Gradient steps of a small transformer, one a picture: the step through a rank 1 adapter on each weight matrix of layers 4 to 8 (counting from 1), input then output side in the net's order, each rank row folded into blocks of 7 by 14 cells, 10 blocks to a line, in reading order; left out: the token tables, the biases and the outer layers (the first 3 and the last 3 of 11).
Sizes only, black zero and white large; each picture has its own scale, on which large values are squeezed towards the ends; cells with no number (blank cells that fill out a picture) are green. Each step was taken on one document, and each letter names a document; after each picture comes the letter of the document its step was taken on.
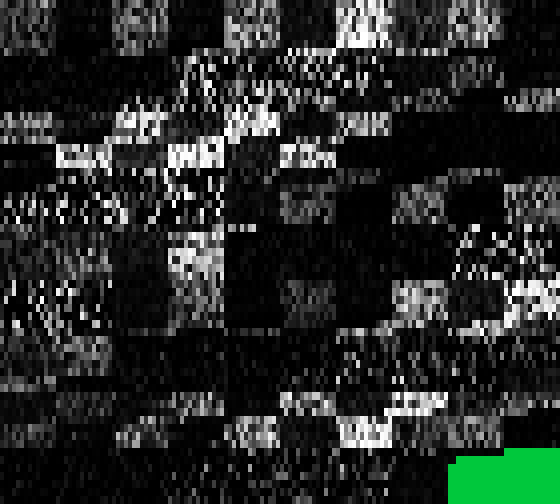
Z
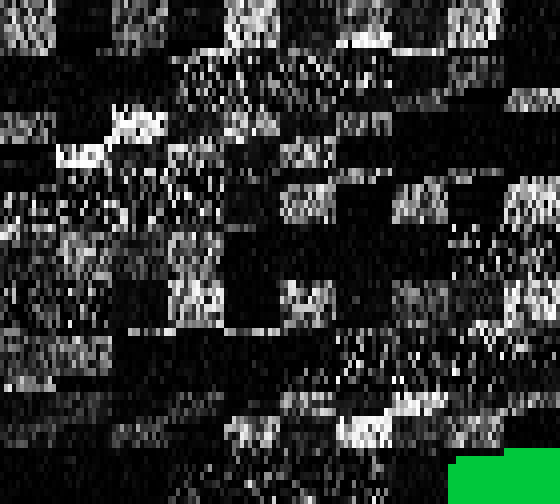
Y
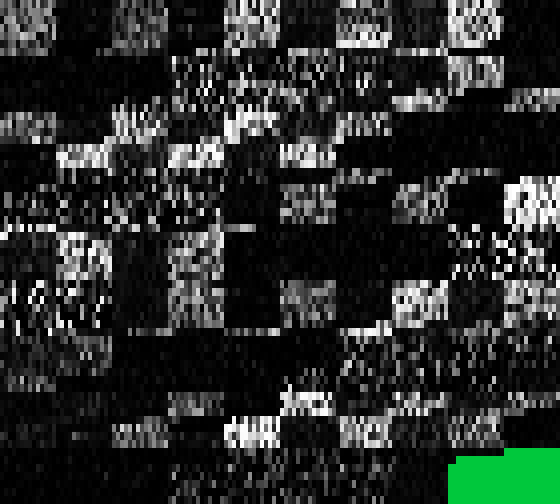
Z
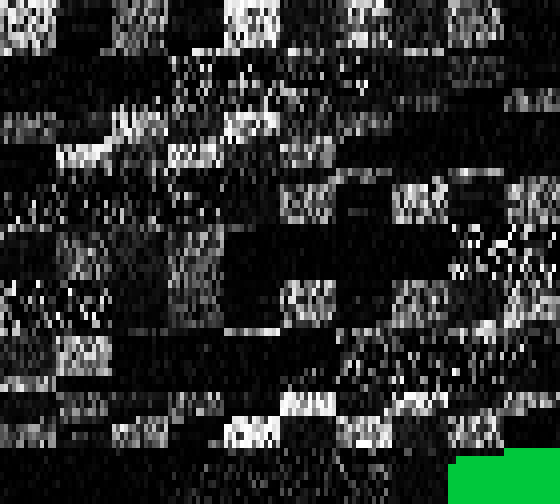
Z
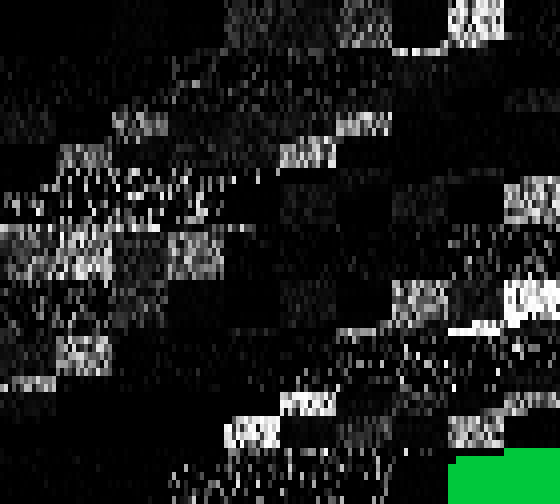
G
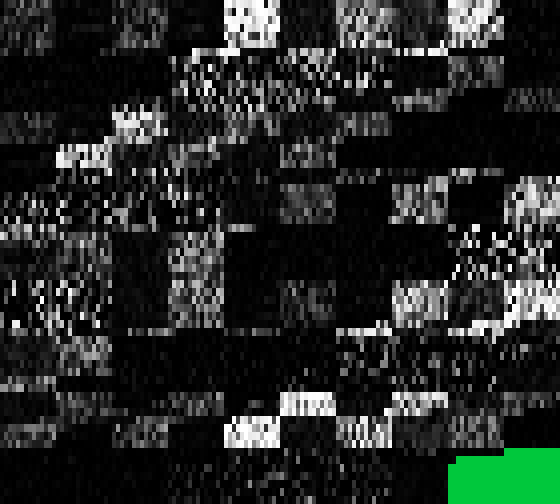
Y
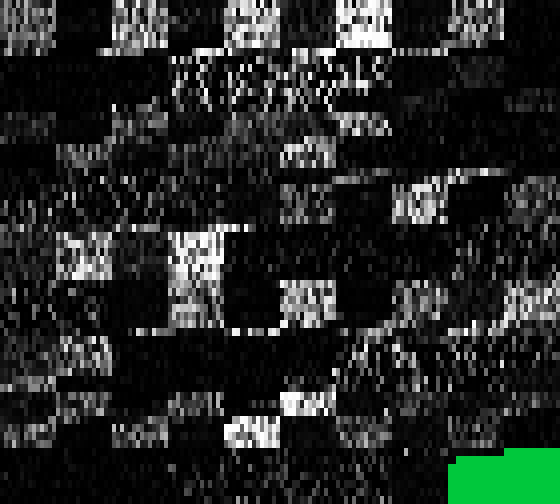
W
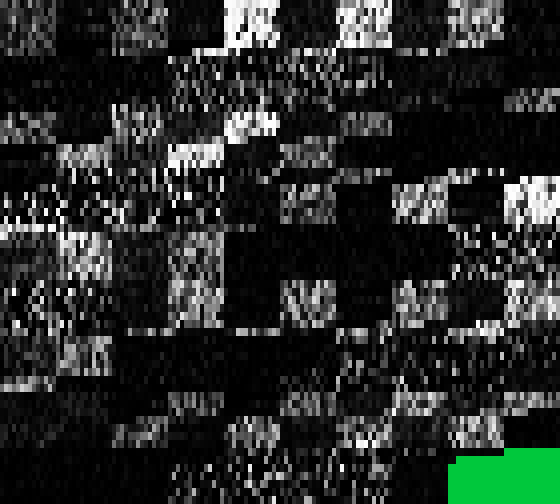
Y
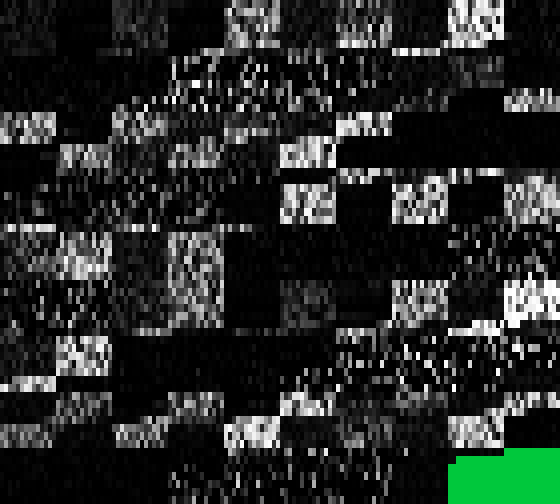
G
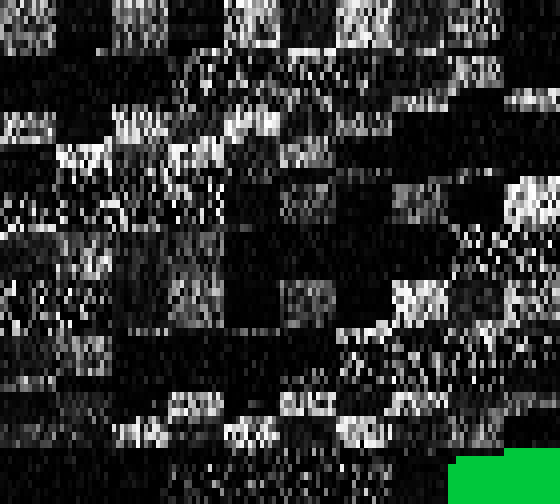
Z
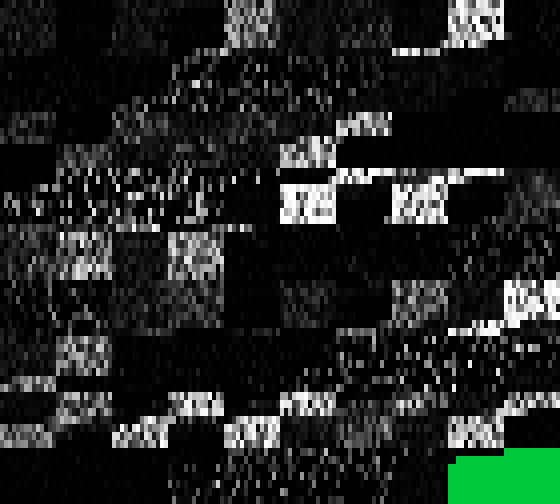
G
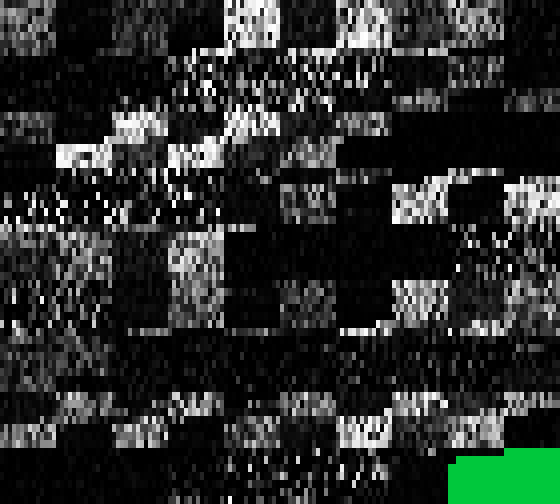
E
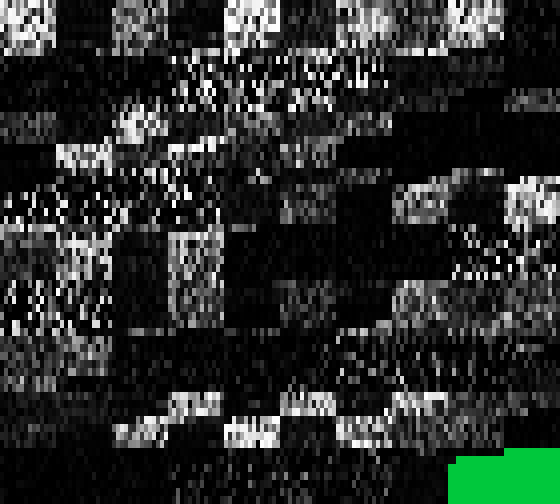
E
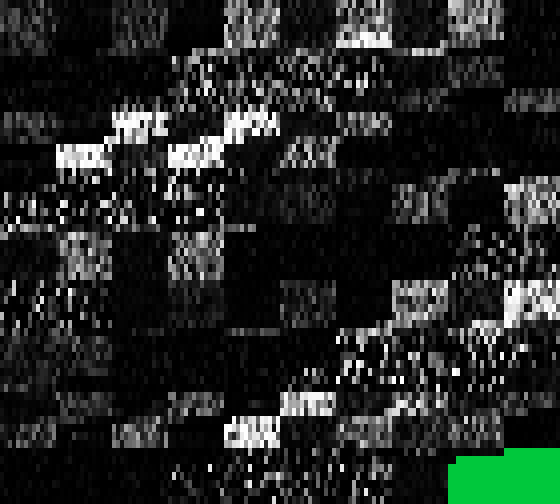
Y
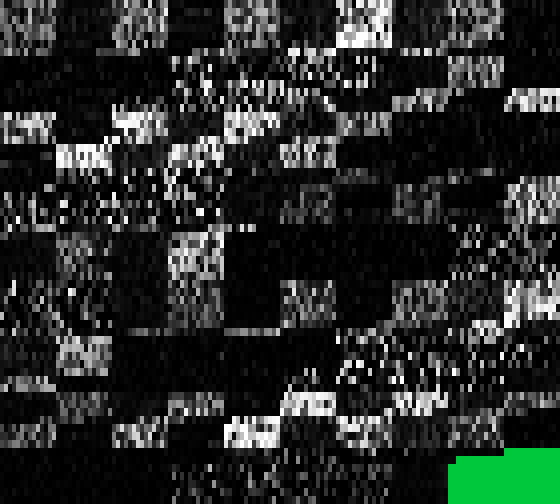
Z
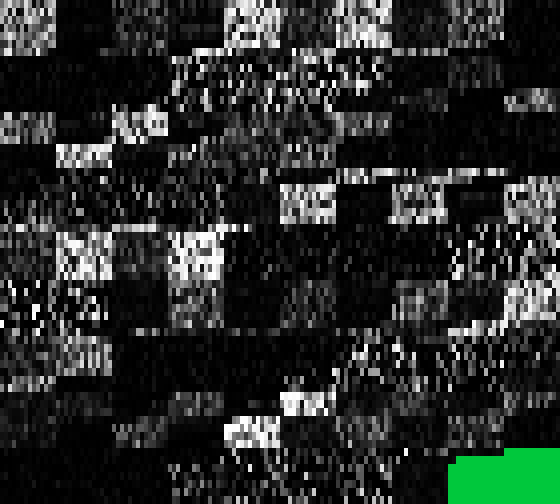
W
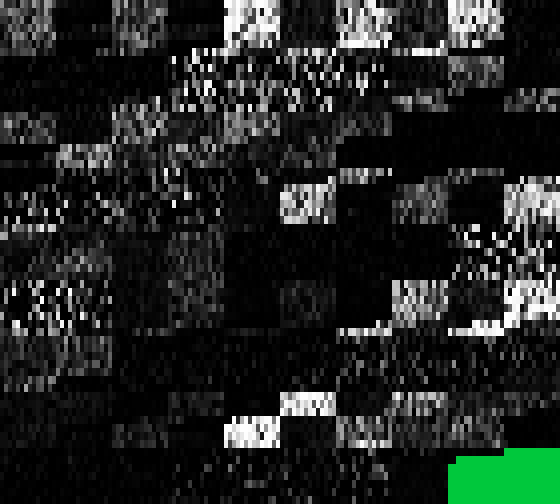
Y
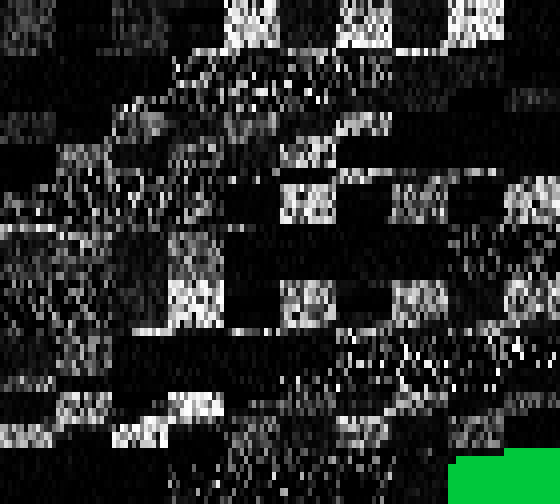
G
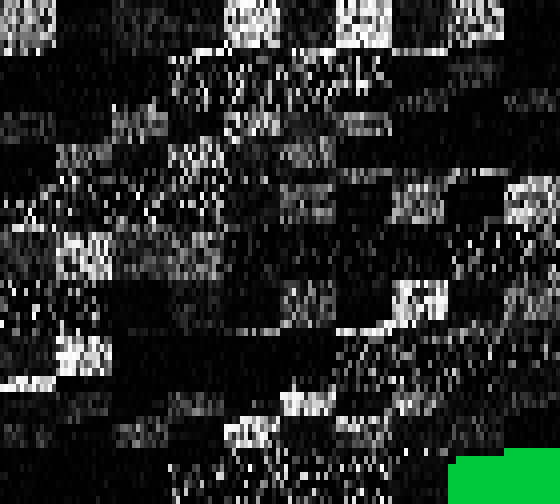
W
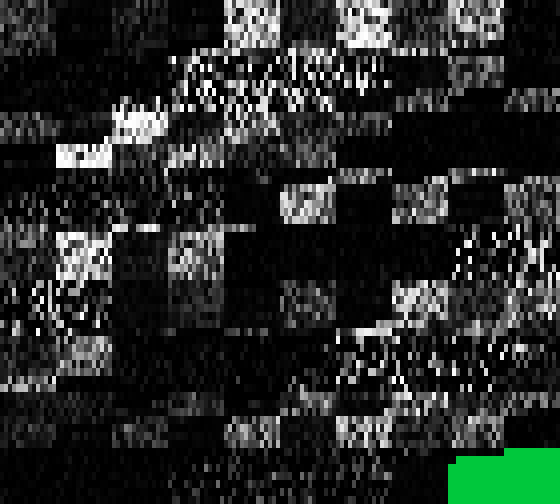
E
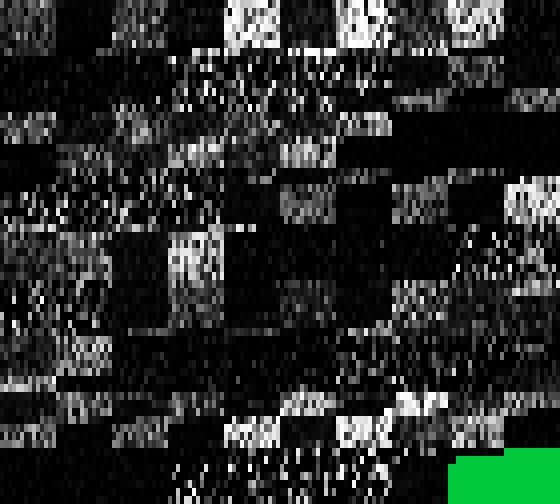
E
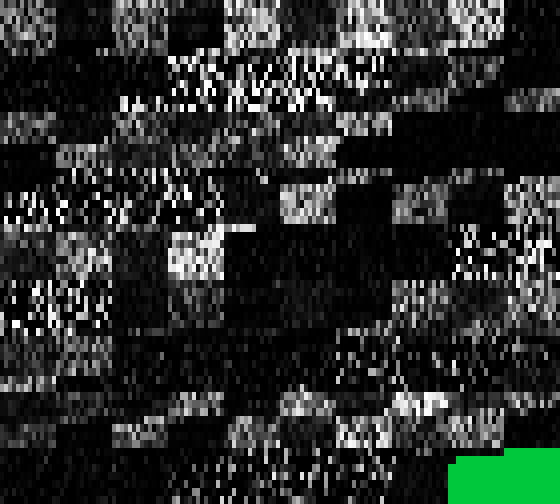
E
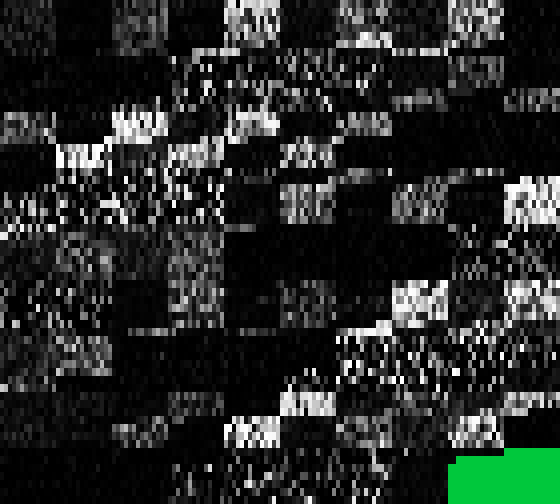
Z
